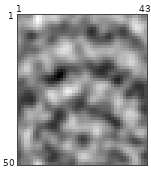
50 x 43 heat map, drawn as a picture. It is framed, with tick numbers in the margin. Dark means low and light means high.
Histogram: bell-shaped. Lone odd cells: none. Rings: centred on the bottom middle. Odd rows or columns: none. Slope: none. Average level on the scale: 50%.
